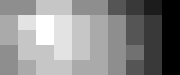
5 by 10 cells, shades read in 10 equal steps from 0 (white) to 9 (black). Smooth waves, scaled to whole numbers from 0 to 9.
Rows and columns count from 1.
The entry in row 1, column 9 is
8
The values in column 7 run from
4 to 6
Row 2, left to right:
3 1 0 1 2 3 4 6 7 9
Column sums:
18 12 6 7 13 16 22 30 36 45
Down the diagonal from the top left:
4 1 0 1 3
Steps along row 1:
same down same up same up up up up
